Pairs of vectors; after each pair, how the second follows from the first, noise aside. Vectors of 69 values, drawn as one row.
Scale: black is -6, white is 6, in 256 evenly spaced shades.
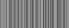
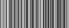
scaled up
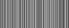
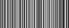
scaled up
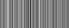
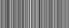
negated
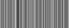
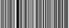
scaled up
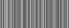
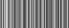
scaled up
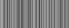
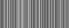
negated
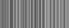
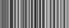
scaled up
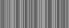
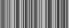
scaled up
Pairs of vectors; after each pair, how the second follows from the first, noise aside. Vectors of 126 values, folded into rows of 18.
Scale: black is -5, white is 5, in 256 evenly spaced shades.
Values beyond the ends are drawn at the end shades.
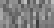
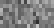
sign-scrambled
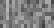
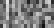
scaled up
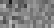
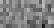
reversed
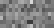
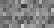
reversed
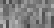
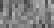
reversed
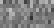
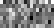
scaled up
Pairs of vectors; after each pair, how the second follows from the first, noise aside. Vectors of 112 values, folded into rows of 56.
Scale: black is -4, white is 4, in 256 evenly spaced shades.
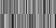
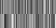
negated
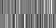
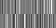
copied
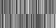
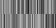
negated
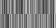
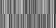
negated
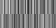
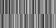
negated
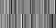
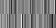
copied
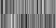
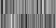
copied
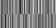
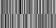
copied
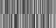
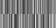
copied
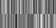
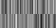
negated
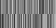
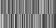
negated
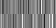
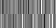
copied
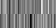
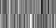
negated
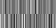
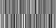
copied
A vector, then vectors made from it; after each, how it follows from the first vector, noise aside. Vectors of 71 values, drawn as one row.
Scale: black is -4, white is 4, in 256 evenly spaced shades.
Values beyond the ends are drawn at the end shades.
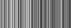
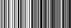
scaled up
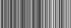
wrapped around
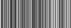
wrapped around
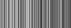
copied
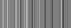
partly zeroed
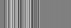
partly zeroed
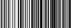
scaled up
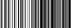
scaled up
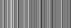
partly zeroed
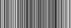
wrapped around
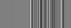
partly zeroed
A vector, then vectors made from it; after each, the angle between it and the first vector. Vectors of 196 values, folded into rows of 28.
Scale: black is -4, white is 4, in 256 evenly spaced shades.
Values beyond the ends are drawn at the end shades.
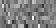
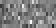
orthogonal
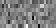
nearly opposite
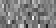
nearly parallel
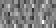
partly opposed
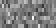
nearly parallel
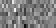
partly aligned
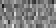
partly opposed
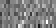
orthogonal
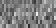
partly opposed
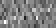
orthogonal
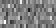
orthogonal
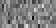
nearly opposite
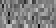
nearly opposite
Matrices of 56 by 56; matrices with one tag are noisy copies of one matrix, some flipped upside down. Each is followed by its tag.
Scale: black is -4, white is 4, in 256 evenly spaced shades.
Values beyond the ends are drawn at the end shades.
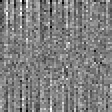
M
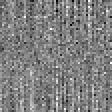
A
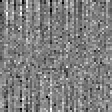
M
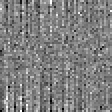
M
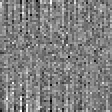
M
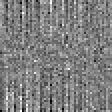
M
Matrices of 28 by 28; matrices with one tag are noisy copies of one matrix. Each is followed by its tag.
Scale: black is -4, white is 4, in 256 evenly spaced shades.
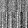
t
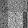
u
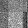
u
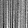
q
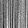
q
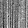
q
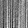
q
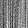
q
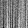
q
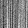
q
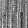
t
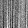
q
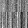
t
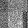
u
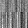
t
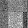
u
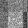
u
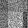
u
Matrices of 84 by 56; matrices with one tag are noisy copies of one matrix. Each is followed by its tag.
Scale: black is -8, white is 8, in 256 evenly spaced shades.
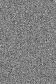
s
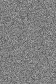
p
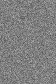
p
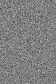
s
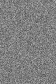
s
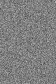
s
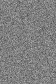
p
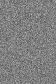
s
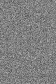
s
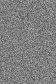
p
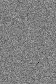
p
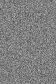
s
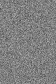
s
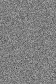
p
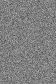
p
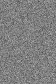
p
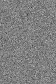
p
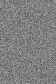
s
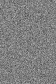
s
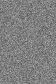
p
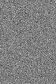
s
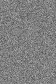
p
